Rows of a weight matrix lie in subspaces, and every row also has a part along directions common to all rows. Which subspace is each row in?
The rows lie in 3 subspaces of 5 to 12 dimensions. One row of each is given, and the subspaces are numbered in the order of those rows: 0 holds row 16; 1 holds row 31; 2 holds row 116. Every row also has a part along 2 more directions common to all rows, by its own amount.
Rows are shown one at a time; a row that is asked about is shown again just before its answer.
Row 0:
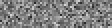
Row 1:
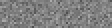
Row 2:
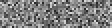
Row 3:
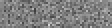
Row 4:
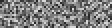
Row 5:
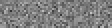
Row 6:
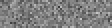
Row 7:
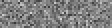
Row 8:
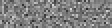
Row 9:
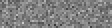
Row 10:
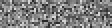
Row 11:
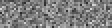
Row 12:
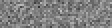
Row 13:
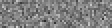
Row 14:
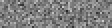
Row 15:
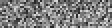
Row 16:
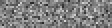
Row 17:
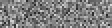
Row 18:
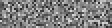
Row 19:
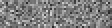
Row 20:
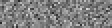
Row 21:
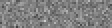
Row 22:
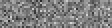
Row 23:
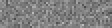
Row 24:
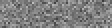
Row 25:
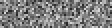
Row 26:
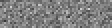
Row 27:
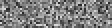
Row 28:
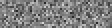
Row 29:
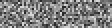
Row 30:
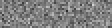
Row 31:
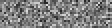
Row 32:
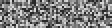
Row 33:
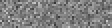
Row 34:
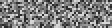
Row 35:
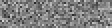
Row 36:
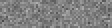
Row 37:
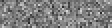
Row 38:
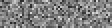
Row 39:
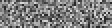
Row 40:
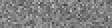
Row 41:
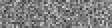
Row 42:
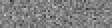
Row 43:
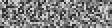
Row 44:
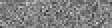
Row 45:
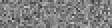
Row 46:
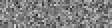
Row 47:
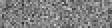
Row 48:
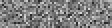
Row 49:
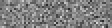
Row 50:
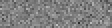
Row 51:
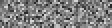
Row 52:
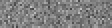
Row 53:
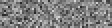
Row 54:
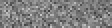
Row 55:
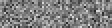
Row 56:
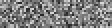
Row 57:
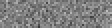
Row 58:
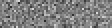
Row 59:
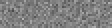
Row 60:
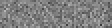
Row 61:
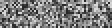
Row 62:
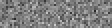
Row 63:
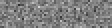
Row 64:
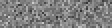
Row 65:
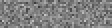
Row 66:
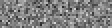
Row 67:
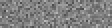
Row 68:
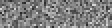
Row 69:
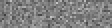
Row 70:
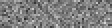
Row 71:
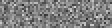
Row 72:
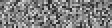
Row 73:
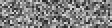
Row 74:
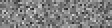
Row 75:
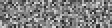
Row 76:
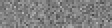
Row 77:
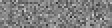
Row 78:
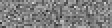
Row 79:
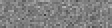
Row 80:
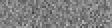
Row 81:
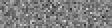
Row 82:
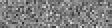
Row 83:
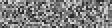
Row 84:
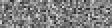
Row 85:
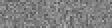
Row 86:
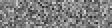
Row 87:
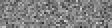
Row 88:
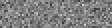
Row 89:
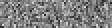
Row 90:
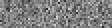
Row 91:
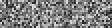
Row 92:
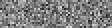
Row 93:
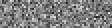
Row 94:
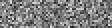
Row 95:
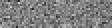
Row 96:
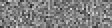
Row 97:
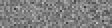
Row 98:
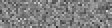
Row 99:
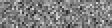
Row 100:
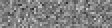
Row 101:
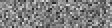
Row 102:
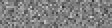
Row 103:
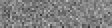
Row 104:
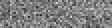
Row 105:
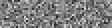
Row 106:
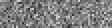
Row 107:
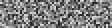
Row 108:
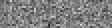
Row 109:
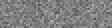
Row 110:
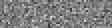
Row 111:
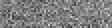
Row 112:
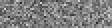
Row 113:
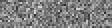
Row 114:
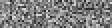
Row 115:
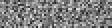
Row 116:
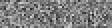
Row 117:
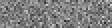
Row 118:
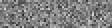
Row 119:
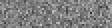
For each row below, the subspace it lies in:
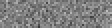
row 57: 0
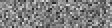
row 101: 0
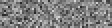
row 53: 1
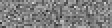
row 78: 0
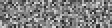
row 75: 0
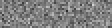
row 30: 1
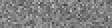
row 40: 1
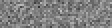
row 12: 1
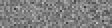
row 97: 0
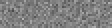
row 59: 0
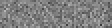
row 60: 0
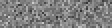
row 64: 0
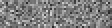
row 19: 0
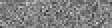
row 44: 0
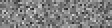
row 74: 0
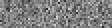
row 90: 0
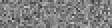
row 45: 2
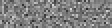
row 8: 2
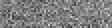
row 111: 2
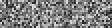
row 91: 0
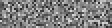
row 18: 0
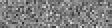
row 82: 0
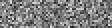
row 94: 1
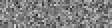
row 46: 0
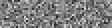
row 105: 1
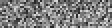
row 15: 1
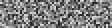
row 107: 1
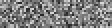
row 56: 0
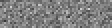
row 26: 1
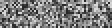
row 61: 0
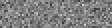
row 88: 0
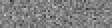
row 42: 2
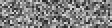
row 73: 1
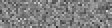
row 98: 0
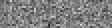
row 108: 2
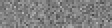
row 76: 1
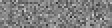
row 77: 2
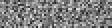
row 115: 0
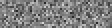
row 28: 0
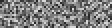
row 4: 1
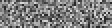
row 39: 2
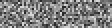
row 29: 0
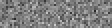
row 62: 0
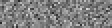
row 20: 2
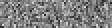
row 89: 0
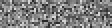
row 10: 2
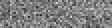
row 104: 2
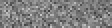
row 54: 2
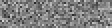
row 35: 0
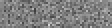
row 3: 2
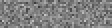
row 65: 2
